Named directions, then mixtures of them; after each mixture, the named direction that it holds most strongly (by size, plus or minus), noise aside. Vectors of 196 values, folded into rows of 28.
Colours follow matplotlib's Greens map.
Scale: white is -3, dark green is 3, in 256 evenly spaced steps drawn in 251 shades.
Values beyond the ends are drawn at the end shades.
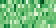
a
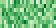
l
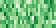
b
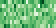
a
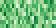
b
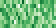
b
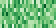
l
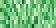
b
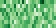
a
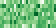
a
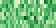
b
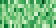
l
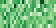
a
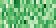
l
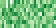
l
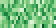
l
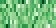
a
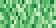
b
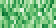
l
